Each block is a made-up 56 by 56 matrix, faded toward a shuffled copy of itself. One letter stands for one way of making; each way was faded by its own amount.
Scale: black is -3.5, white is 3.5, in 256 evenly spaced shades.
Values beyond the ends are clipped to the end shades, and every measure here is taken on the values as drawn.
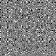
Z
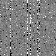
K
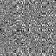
Z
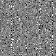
K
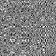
Z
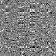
Z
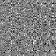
Z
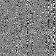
K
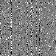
K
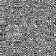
Z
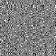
Z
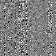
K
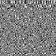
Z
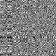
Z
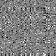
Z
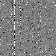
K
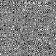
Z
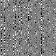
K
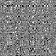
Z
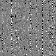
K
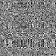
Z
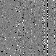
K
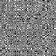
Z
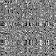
Z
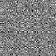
Z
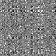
Z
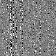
K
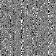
K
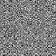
Z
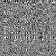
Z
